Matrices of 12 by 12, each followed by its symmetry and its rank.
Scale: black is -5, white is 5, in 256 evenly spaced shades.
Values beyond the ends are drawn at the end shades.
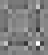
symmetric, rank two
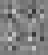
antisymmetric, rank two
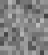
neither, full rank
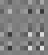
symmetric, rank one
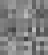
antisymmetric, rank two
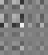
symmetric, rank one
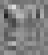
antisymmetric, rank two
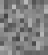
neither, full rank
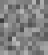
neither, full rank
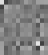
symmetric, rank two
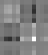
symmetric, rank one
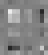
symmetric, rank two
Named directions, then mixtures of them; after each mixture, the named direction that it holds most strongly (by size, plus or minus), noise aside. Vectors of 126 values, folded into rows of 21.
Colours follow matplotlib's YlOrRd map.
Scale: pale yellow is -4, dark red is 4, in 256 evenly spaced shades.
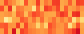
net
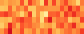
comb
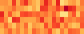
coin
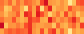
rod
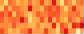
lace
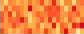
lace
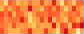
lace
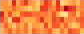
coin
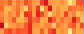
rod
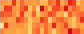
rod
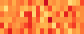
rod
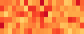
comb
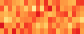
net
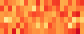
net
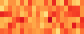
comb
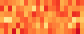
net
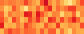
rod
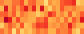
net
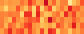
rod
